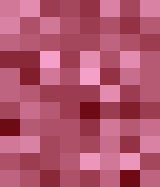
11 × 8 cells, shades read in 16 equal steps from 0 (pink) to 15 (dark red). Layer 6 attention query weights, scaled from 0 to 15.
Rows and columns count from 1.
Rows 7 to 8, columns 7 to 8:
13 10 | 7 5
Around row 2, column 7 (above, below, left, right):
9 8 8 7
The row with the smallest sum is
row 10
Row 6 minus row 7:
-3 2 3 0 -5 -8 -3 -3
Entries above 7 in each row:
4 5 5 4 3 4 6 4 4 4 5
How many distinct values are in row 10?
6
